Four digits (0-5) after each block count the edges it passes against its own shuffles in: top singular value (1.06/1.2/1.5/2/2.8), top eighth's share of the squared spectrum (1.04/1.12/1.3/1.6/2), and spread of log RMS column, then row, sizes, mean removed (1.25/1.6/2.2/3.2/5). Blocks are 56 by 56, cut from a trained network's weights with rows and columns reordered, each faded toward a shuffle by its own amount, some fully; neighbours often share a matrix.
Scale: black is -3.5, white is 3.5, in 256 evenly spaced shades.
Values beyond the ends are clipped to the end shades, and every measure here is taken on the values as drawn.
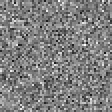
1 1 0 0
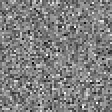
1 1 0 0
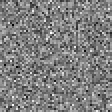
0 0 0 0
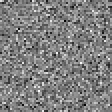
0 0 0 0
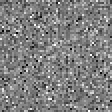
0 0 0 0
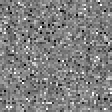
0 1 0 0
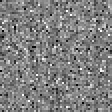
1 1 0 1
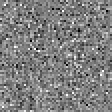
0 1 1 0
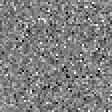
0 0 0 0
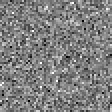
0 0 0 0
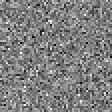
1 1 0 0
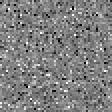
0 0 0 0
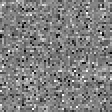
2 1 2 0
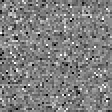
1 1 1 0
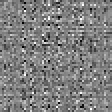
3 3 4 0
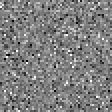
0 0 1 0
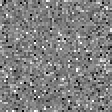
1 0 1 0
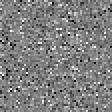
0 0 1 0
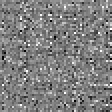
2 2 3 0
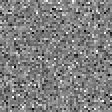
0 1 1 0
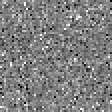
0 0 1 0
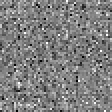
1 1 1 0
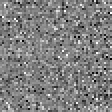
1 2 2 0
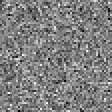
2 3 1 1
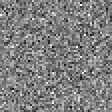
2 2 1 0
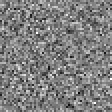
3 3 0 2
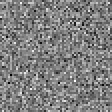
1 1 0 0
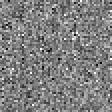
3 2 1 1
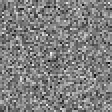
2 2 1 0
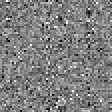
2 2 2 0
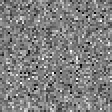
2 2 2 0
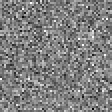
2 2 1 0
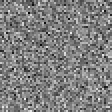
3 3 0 1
